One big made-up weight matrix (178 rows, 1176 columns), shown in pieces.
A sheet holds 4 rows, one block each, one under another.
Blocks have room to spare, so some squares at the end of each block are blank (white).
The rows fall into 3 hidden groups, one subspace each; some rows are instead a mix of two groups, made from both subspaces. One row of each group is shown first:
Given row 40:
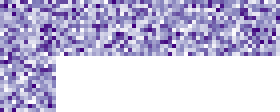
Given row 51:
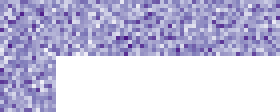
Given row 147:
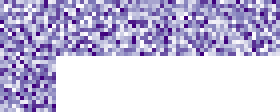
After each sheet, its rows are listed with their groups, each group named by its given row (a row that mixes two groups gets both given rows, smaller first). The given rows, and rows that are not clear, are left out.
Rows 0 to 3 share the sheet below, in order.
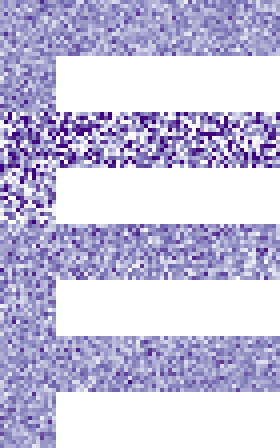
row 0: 147
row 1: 147
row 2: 40 and 51
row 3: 51
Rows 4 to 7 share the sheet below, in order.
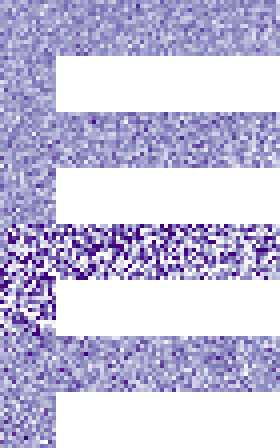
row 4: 40 and 51
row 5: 40
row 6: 51
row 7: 147
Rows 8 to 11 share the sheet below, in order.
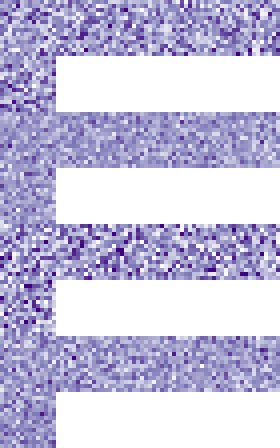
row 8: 40 and 147
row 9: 40
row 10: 40
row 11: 147
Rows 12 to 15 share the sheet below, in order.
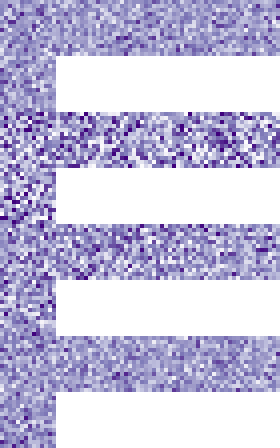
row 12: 51
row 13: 147
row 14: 51
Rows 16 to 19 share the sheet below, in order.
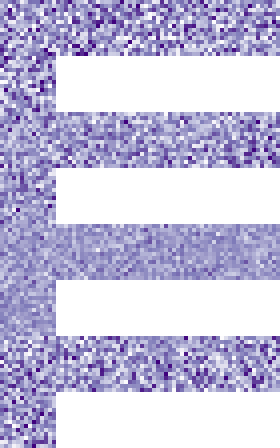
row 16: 51
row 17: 40
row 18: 40 and 51
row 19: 147
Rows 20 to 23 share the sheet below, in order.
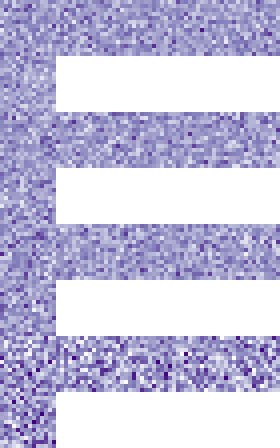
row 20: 147
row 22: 40 and 51
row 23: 147
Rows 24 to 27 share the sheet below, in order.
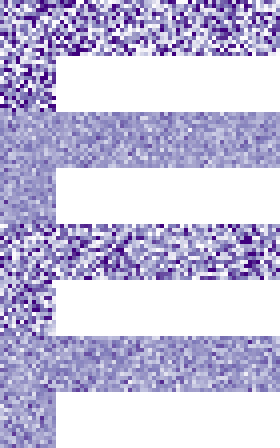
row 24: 147
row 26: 40
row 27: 51 and 147
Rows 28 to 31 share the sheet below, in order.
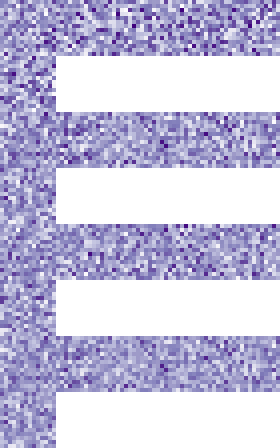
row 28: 40 and 51
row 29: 147
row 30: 40 and 147
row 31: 147
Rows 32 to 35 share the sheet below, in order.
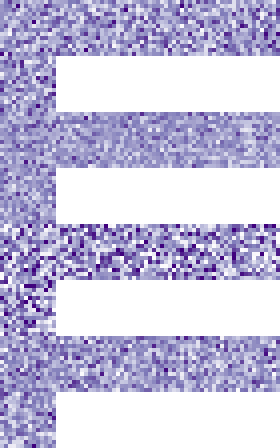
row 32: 40
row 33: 40 and 51
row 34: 40
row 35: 51 and 147
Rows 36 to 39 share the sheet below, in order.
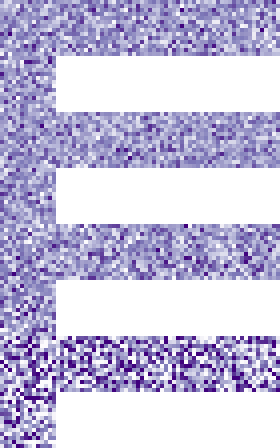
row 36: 40
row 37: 51
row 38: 147
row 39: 40 and 147
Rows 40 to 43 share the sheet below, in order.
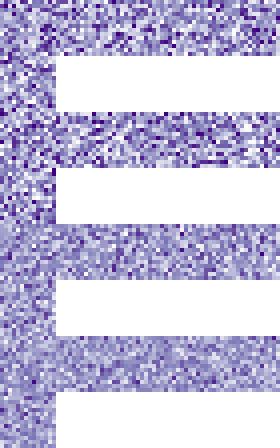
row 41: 40
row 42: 40
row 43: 40 and 147
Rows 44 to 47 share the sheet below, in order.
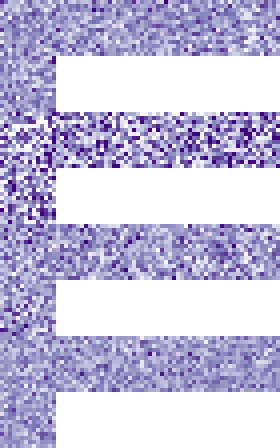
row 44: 40
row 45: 51
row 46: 147
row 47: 51
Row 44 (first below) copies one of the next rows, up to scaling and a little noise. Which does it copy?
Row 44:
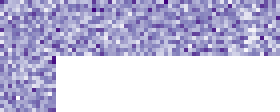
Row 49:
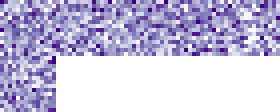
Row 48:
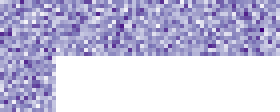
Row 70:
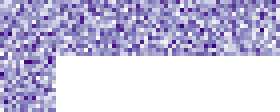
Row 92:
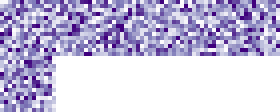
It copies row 49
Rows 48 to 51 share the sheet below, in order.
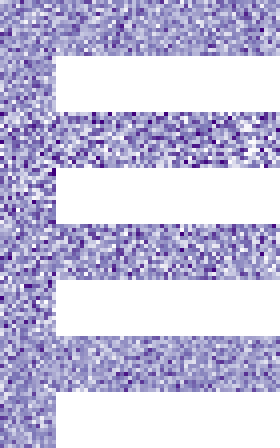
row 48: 40
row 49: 40
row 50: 40
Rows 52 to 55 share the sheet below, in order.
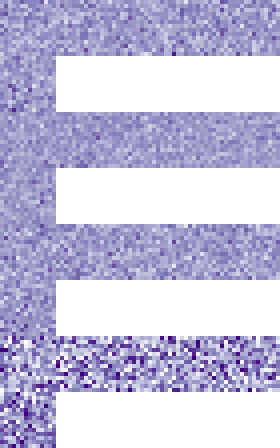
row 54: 147
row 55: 147
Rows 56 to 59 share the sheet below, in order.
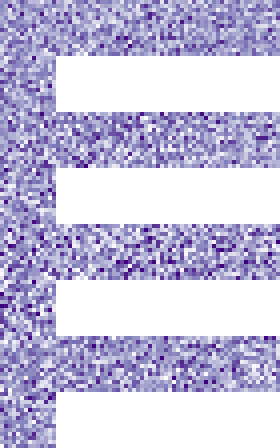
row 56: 51
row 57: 51
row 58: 51
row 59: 40
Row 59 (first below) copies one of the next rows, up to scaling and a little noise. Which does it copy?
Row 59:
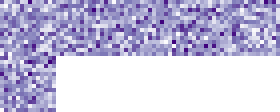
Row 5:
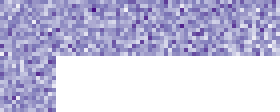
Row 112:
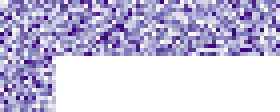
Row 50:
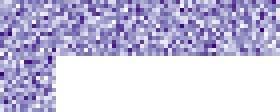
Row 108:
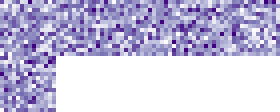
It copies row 108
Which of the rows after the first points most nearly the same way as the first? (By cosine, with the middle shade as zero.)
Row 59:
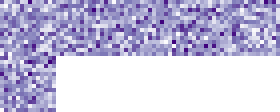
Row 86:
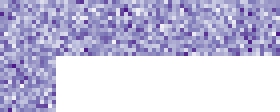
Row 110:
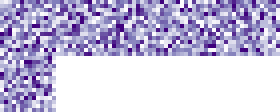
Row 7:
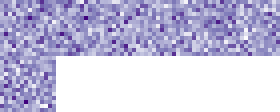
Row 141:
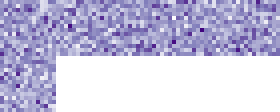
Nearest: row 110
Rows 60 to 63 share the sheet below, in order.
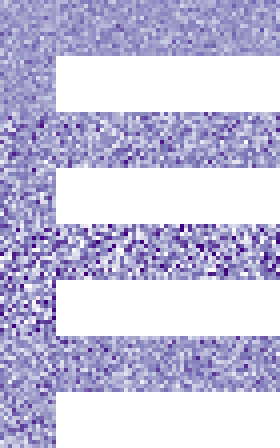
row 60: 40
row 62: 40
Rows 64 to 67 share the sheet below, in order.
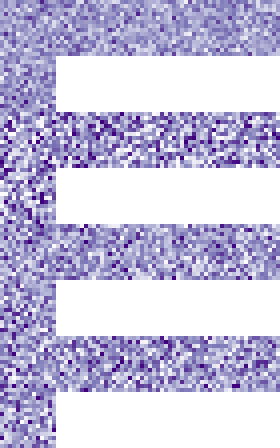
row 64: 147
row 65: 51
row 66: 147
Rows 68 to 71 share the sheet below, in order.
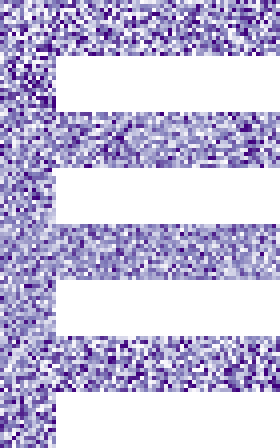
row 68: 51 and 147
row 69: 40
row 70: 40
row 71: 40
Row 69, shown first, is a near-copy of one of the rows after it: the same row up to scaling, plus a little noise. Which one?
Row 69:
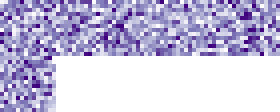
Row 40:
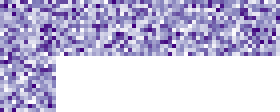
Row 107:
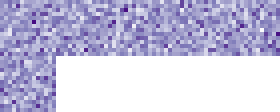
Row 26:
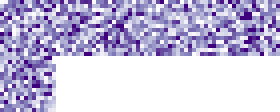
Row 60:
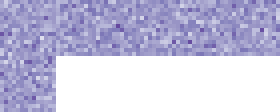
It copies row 26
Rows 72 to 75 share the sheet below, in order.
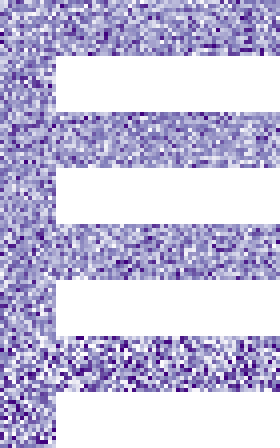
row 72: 40 and 51
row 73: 40 and 51
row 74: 51
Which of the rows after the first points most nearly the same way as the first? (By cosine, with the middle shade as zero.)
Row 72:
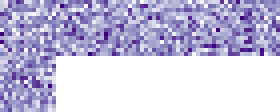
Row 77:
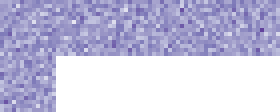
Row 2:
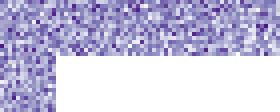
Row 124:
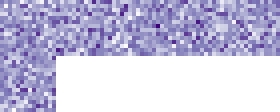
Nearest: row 77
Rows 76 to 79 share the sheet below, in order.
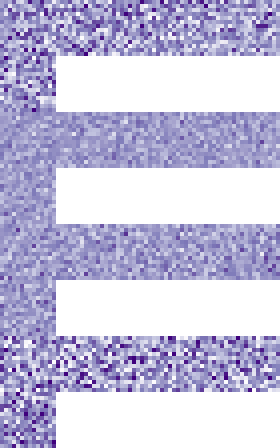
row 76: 51
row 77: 40
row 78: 40
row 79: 147
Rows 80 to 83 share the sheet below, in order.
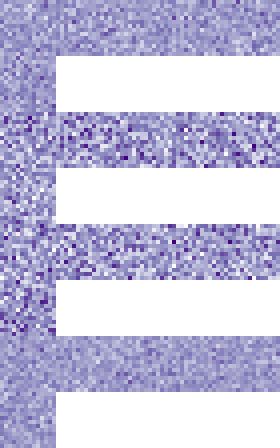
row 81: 147
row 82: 147
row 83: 51
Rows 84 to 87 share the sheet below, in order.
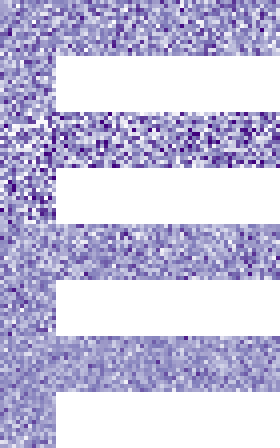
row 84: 40
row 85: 51
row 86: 40 and 147
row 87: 147
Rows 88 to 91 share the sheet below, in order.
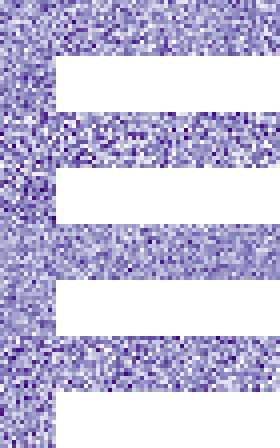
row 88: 40 and 147
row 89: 147
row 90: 51
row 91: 40 and 51
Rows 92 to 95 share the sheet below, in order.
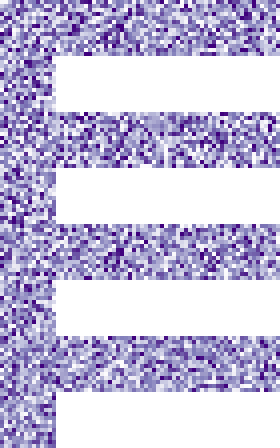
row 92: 40
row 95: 40
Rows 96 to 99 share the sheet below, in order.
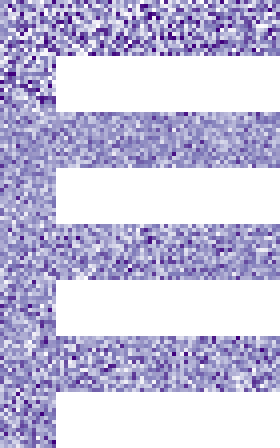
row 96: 51
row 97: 147
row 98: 51
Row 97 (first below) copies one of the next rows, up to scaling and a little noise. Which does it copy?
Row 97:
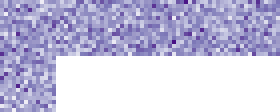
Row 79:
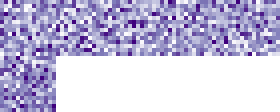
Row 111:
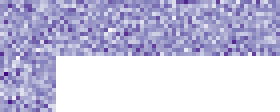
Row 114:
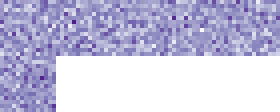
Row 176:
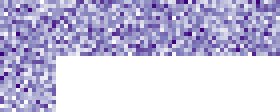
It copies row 176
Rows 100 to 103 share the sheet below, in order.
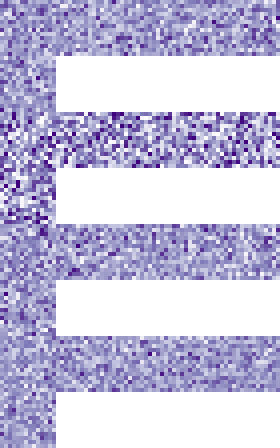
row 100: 40 and 51
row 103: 51
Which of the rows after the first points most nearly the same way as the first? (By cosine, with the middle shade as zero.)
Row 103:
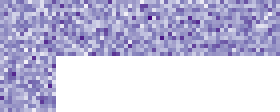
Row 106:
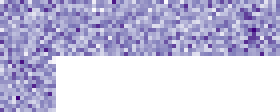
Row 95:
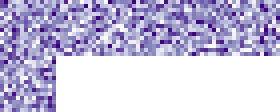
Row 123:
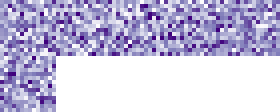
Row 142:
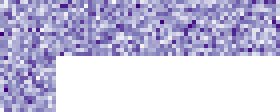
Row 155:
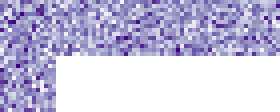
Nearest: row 123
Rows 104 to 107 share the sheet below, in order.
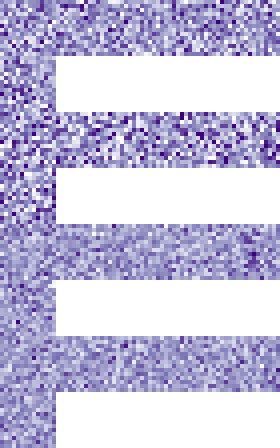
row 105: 40
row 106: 40
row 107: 40
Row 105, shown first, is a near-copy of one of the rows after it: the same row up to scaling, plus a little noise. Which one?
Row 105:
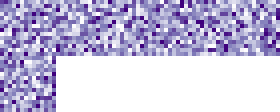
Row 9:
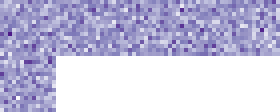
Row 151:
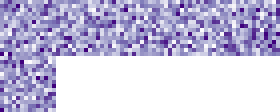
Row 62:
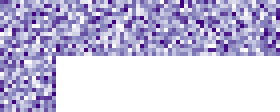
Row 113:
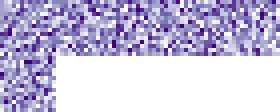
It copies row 62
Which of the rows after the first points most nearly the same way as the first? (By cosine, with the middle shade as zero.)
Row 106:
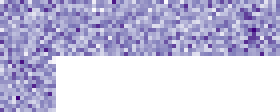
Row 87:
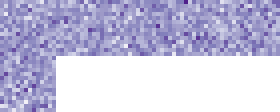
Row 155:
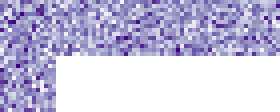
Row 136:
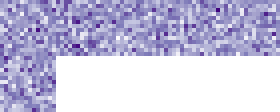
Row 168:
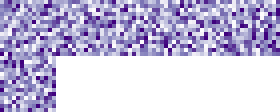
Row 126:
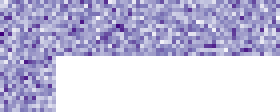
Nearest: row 168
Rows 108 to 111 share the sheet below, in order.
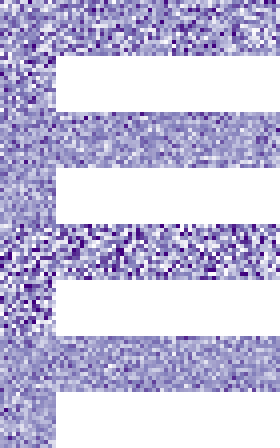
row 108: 40
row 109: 40 and 51
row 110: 40
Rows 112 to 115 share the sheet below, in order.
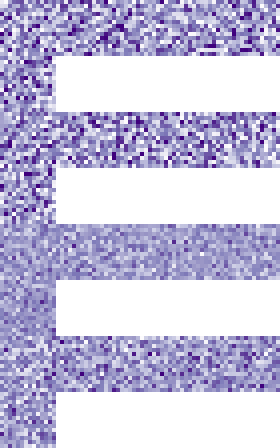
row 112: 40
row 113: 40
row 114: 147
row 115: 51
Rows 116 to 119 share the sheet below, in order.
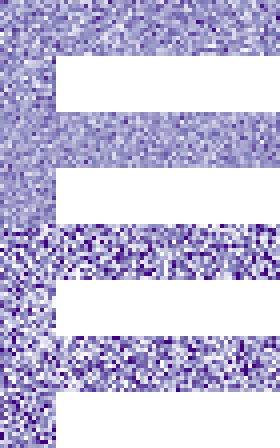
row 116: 40
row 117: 40
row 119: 147
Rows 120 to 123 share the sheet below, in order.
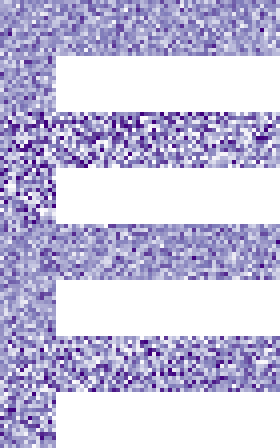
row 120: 40
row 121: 51
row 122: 40
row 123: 51
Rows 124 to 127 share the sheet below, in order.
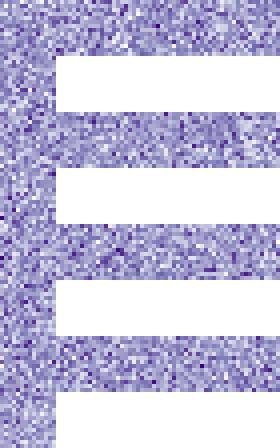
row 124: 40 and 147
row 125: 40 and 147
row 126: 40
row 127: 147
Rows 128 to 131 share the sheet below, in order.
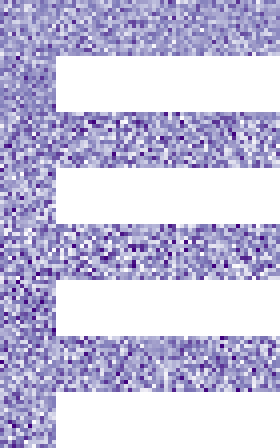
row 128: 147
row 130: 147
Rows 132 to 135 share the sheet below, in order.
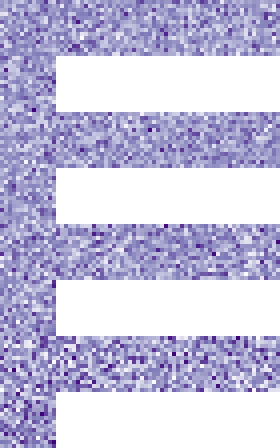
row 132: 51 and 147
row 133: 51
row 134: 40
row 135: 147
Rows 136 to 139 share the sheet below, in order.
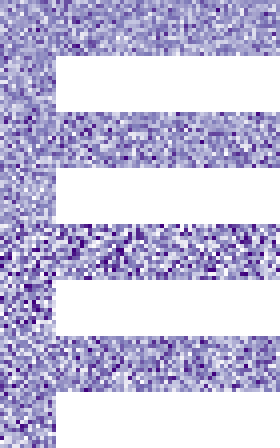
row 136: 51 and 147
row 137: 147
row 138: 40
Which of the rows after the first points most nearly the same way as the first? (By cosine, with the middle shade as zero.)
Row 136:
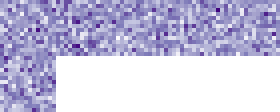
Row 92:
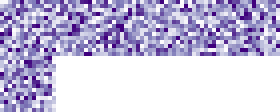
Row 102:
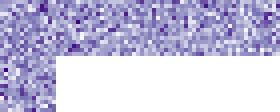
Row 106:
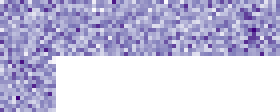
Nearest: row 102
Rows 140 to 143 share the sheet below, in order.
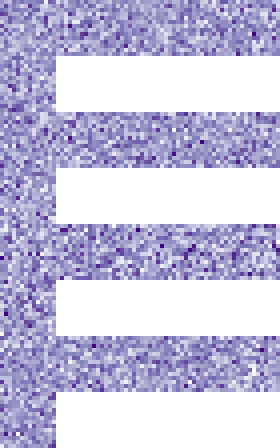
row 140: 147
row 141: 147
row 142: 40 and 51
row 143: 40 and 147
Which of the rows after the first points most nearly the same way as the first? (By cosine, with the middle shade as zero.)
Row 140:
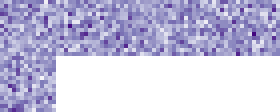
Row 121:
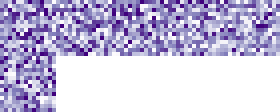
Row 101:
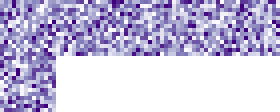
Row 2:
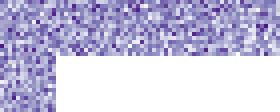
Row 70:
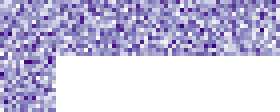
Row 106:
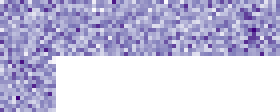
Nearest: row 101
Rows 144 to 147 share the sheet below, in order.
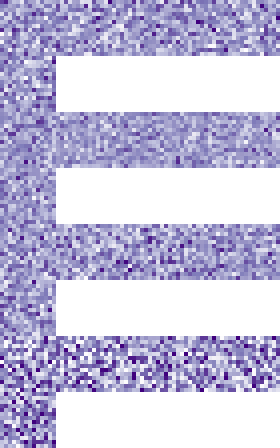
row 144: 40
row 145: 51
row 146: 51
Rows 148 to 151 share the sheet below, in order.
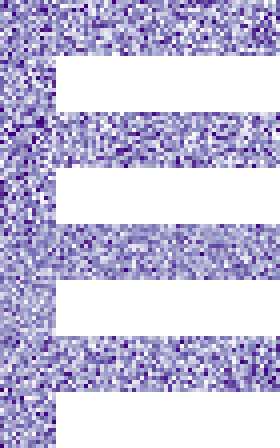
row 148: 40 and 51
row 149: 51
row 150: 147
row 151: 40
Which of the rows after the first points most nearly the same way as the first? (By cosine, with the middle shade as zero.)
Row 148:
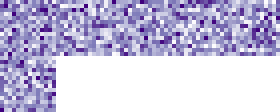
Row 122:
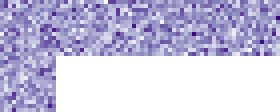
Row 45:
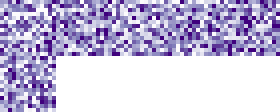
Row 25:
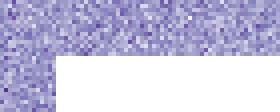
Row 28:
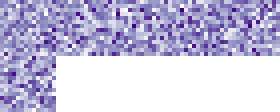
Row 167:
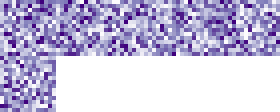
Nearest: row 122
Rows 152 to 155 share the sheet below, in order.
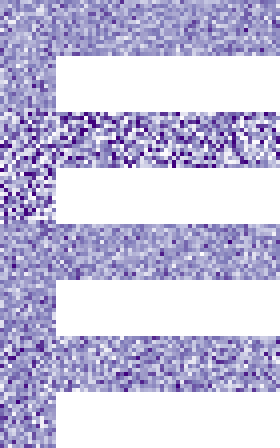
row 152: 51
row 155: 51
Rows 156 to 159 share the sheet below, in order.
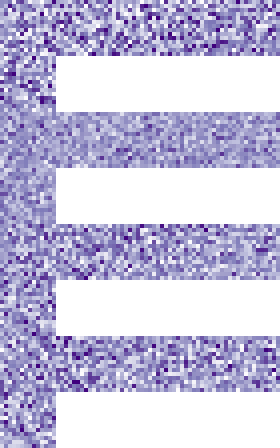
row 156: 51
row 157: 51
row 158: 51
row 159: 51 and 147
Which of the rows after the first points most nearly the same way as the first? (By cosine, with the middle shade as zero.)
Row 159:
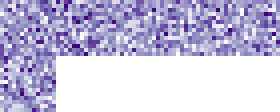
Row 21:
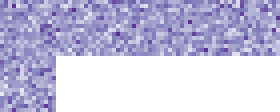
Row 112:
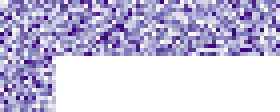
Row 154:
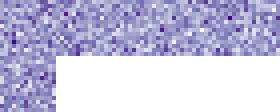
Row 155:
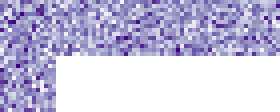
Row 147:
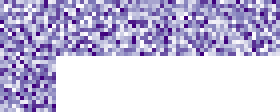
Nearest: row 154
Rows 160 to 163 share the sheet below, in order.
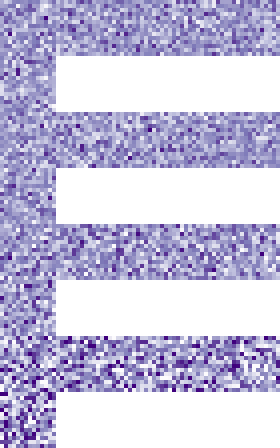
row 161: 51
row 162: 40
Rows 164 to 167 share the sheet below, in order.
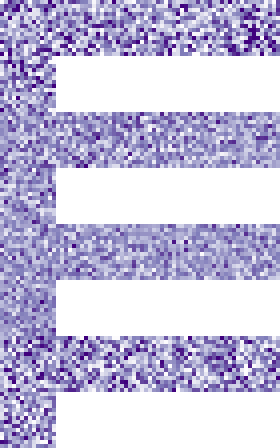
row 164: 40
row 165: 51
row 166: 147
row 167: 147
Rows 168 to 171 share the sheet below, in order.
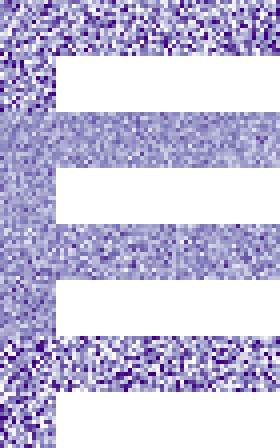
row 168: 40
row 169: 40 and 51
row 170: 147
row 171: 51
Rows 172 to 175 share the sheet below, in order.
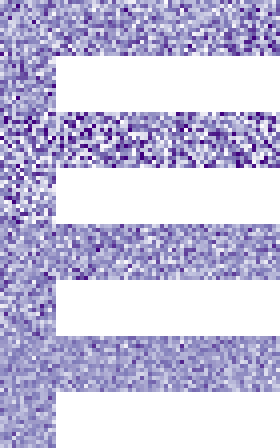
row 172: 40
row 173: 147
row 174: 51
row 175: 40
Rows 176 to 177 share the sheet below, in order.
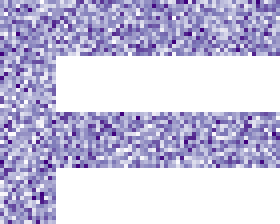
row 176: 147
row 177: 51
